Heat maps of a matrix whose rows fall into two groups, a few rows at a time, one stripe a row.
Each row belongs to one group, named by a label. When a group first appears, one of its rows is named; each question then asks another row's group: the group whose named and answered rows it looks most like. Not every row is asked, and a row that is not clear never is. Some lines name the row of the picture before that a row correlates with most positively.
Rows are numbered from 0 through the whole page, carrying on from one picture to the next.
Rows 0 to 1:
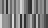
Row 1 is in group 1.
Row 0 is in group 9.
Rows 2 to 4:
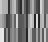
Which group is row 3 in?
1
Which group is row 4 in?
1
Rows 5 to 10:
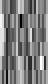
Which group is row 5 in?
9
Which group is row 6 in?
1
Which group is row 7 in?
1
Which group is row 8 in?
1
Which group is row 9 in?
9
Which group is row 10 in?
9
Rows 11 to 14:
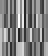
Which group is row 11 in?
9
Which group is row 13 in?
1
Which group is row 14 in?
9
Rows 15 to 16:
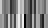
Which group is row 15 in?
9
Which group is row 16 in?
9
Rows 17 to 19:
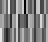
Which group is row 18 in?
1
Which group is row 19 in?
1
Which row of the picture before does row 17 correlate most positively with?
16
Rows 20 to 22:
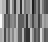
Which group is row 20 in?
1
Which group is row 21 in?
1
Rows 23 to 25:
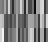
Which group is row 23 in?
9
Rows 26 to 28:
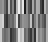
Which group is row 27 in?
1
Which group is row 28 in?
9
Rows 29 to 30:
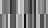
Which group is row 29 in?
9
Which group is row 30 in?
9
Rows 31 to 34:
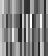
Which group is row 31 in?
1
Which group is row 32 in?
1
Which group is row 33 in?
1
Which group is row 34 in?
1
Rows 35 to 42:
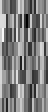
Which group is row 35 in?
9
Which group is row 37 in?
1
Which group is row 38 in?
9
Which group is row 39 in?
1
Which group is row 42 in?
9
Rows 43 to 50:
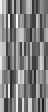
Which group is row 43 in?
1
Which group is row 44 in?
9
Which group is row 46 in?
1
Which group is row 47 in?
1
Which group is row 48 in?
9
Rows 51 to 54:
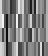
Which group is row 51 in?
9
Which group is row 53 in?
9
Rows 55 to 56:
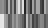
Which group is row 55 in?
9
